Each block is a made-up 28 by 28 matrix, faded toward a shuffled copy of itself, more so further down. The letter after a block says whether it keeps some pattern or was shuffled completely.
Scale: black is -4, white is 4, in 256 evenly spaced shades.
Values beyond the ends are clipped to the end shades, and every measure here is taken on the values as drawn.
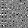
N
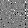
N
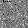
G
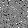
G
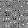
N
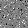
G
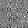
N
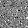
G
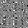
N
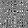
N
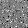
G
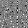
N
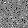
G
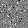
G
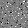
G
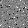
G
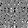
N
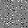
N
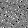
G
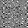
N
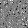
G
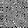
N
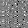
N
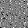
N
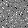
G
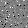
G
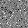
G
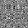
N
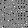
N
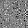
N
